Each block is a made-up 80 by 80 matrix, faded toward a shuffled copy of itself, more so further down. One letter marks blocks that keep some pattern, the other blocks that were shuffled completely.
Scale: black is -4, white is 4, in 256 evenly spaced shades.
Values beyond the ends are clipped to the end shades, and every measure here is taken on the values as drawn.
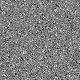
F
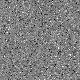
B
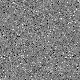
B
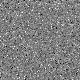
F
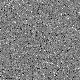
F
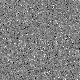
B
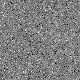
B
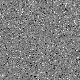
B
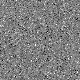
B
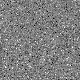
B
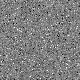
F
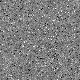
F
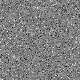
B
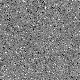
F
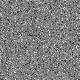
B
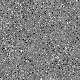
B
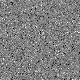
B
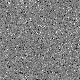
B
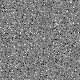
B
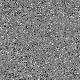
F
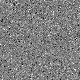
F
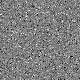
F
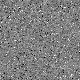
B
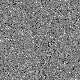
F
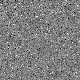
F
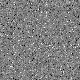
B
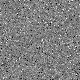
F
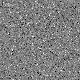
B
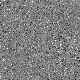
F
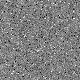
F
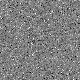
F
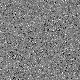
F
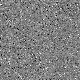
F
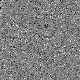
B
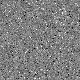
F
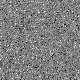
F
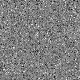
B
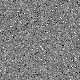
B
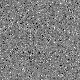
B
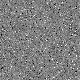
B
